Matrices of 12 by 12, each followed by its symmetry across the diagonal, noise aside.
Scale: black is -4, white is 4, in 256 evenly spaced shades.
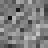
symmetric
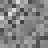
symmetric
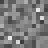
symmetric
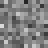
antisymmetric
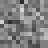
antisymmetric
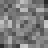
symmetric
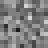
antisymmetric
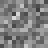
symmetric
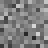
antisymmetric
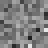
symmetric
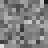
antisymmetric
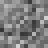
symmetric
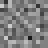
antisymmetric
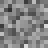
symmetric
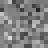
antisymmetric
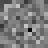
symmetric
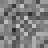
symmetric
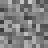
antisymmetric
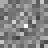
symmetric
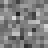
antisymmetric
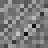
symmetric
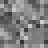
antisymmetric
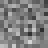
antisymmetric
